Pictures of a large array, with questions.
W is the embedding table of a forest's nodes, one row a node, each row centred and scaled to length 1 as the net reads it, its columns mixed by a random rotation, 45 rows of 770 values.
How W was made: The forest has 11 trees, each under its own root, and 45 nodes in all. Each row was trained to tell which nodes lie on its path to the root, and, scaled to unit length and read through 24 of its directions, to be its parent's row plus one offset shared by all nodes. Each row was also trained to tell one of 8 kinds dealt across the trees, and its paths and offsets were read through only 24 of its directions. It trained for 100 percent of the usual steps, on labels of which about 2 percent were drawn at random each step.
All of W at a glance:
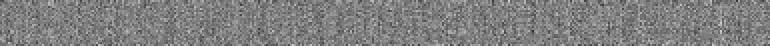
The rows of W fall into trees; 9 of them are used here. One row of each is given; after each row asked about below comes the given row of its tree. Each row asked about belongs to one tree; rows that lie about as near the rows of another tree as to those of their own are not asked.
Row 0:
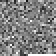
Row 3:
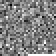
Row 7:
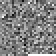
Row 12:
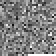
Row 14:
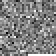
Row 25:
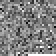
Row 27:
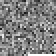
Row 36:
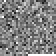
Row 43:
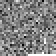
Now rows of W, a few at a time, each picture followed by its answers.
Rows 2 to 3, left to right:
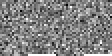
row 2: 27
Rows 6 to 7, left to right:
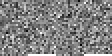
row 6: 14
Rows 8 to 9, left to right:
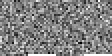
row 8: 7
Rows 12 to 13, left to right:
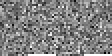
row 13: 7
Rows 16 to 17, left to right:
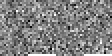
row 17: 43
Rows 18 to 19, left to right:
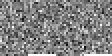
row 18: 7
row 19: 25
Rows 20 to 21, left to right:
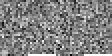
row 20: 27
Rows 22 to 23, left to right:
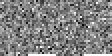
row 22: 25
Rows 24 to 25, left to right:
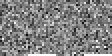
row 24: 25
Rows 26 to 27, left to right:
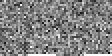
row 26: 12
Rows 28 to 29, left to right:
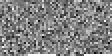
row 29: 3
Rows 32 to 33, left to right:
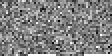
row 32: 3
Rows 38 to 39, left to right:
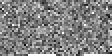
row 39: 0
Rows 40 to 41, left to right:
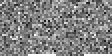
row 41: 27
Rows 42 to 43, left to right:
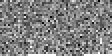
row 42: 12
